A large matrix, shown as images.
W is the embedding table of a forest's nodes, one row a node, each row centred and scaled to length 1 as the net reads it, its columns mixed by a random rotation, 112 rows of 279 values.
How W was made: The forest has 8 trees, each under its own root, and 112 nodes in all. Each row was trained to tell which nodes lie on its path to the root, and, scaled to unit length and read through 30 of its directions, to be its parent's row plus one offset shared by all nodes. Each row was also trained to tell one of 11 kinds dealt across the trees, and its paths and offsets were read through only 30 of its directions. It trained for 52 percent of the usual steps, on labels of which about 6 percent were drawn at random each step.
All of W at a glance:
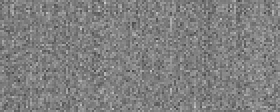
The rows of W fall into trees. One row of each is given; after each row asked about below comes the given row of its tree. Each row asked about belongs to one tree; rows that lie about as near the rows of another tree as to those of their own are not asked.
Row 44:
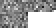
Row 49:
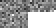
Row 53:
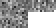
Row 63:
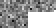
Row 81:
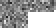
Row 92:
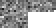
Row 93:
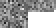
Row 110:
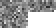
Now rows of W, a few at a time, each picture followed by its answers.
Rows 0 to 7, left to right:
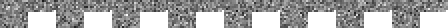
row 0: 44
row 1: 53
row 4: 49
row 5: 63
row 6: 49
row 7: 53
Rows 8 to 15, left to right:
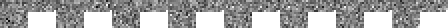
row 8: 53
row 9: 44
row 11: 49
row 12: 44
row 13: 44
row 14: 44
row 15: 63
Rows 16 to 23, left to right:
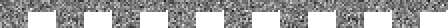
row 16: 44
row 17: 81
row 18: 93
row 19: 49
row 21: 44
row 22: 81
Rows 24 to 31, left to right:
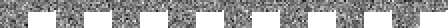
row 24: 110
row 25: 81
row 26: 63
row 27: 63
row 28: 93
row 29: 63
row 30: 92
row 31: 93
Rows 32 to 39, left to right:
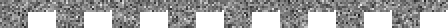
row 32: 53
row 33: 44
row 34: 53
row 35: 53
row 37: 93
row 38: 63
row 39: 63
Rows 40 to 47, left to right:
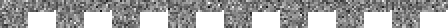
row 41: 53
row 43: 44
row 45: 92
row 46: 49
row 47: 93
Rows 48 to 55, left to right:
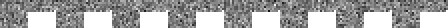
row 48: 81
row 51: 63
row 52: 53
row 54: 63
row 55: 93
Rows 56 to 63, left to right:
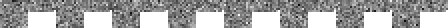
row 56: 93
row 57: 44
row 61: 93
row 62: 110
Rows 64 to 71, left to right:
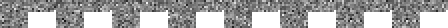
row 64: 44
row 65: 53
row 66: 92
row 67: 92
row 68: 53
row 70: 63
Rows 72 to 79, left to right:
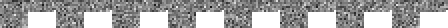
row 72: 93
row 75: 44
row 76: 53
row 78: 53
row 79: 63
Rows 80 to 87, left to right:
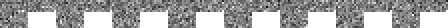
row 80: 63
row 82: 44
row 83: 63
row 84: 44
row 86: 110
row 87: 92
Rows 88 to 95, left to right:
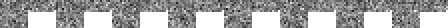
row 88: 93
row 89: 93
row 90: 93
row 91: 81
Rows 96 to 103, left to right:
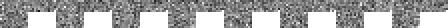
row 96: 110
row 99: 92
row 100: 92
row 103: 63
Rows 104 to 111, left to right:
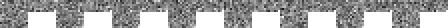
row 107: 93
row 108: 93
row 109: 92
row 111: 49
